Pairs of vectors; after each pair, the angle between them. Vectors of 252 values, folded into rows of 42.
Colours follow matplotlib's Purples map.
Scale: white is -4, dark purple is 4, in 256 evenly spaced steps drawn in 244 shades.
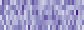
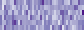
partly opposed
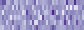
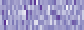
partly aligned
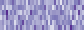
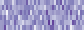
nearly opposite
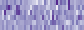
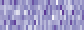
partly opposed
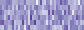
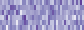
orthogonal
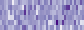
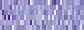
orthogonal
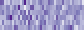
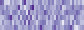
nearly parallel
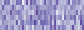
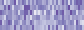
partly opposed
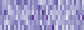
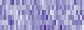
partly aligned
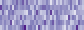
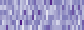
partly opposed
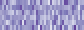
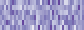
nearly opposite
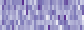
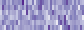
nearly parallel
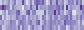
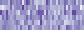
nearly opposite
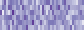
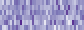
partly aligned
